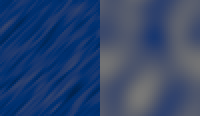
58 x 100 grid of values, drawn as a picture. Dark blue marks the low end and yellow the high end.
It is made of 1 by 2 panels. Panel 1,1: very low, slanting up to the right, faint in contrast. Panel 1,2: low, smooth.
